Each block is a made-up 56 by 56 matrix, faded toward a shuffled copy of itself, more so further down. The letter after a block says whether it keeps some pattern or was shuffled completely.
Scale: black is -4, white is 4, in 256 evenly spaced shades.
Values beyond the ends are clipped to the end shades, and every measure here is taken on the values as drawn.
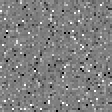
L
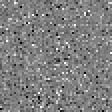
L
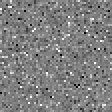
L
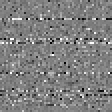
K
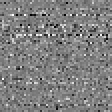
K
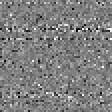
K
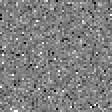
L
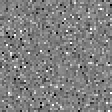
L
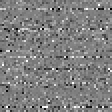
K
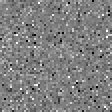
L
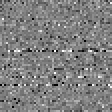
K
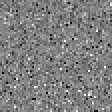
L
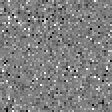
L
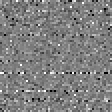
K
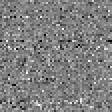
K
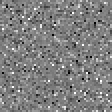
L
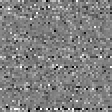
K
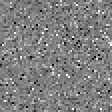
L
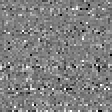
K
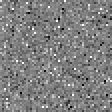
L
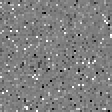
L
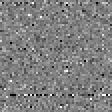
K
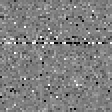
K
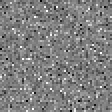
L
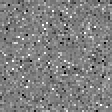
L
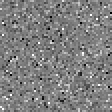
L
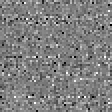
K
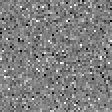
L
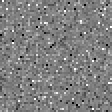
L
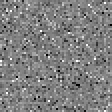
L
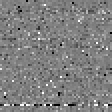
K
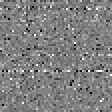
K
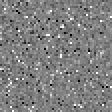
L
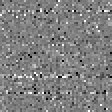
K
